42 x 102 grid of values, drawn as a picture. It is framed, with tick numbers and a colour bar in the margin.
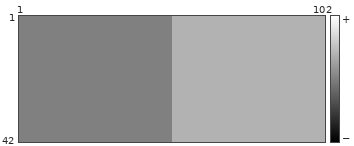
It is made of 1 by 2 panels. Panel 1,1: middling, flat. Panel 1,2: high, flat.
